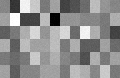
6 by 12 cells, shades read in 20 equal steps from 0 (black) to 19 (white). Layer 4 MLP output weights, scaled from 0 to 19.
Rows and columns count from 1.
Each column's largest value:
13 19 18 16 14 14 16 14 18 14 15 13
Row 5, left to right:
9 8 9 15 11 13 10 9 6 13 9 12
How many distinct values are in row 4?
6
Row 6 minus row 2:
0 -12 5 5 -2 12 -2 3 3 0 6 -4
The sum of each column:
63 54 69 73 69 65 60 61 62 67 65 57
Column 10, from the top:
14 10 13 7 13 10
